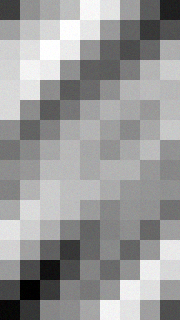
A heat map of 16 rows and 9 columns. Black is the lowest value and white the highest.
Ninth with the lowest average: bottom left. Grain: diagonal, up to the right. Ninth with the highest average: top left. Odd rows or columns: none.
